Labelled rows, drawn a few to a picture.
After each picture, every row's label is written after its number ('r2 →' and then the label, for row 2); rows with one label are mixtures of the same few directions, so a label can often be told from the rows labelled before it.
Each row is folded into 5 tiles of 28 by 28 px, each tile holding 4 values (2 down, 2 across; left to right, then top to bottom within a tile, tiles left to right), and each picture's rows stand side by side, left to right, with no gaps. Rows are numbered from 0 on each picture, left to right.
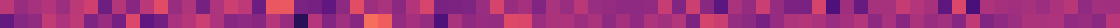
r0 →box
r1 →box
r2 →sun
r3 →sun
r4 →box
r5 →box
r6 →box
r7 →box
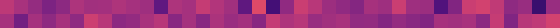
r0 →sun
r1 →box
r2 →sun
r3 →sun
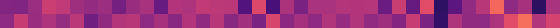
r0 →sun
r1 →box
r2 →box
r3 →sun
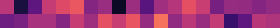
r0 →sun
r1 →sun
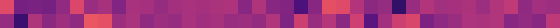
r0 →sun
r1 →box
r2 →sun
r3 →box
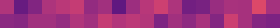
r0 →sun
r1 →sun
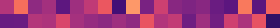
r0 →box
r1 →box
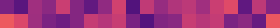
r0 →box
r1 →box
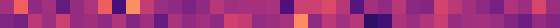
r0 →box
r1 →sun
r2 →sun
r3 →sun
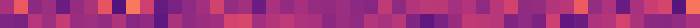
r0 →box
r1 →sun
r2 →box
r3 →box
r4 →box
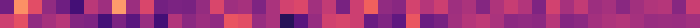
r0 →sun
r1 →sun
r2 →box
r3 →box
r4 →box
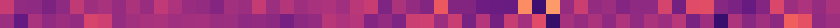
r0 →sun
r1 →sun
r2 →box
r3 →box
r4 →box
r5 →sun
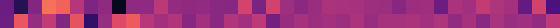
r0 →sun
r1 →box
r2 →sun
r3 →box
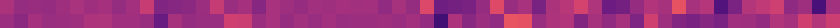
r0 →sun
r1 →sun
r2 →box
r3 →sun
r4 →sun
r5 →sun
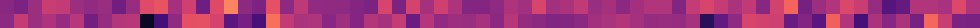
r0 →sun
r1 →box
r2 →box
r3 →sun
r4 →box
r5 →box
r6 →sun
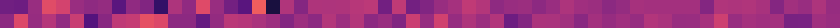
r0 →sun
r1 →box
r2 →box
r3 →sun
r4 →sun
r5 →sun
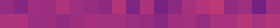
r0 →box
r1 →sun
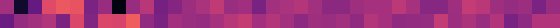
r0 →sun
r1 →sun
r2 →sun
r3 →sun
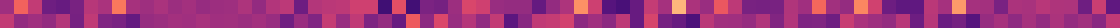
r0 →sun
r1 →box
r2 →box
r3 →sun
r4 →sun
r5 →sun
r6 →sun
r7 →box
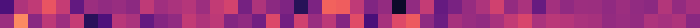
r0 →sun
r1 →box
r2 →sun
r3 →sun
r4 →box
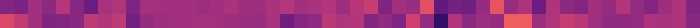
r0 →box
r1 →box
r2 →box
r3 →sun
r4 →box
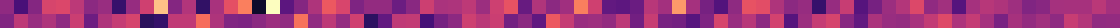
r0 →sun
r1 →box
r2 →sun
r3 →box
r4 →sun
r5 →sun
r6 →sun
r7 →sun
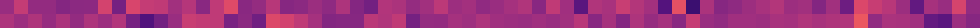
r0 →box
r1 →box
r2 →box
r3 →box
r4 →box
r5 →sun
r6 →sun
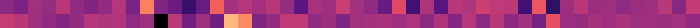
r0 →box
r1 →sun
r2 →box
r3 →box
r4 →box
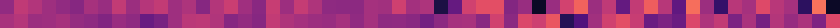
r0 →sun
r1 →box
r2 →sun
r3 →sun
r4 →box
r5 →box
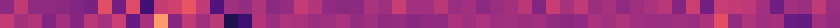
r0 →box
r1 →sun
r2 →sun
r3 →box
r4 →box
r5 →sun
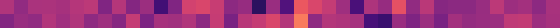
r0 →box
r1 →sun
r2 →sun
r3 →sun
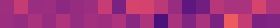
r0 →box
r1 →sun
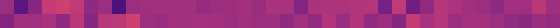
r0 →sun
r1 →box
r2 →box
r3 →sun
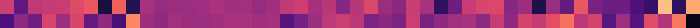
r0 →box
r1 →sun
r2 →box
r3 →sun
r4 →box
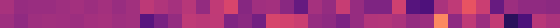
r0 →sun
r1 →box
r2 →box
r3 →sun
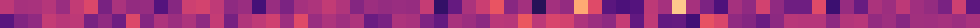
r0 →box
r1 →sun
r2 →sun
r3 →sun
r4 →sun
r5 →box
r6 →box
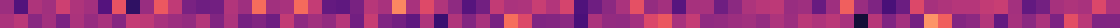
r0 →box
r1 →sun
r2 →sun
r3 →sun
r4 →sun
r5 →sun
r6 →sun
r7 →sun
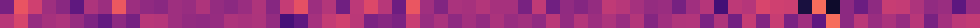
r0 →sun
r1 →box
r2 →box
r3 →box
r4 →sun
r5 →box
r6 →sun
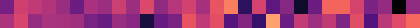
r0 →sun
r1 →box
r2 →sun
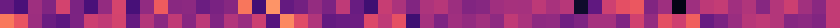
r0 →box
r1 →box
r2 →box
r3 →sun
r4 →sun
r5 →box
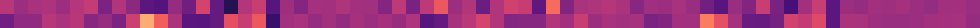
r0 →box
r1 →box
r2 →box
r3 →box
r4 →sun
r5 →box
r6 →box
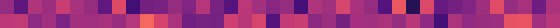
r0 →box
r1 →box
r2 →box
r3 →sun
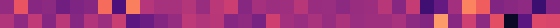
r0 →box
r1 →box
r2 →box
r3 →sun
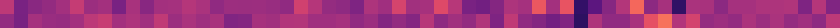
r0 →sun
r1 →sun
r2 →sun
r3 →sun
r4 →sun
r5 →box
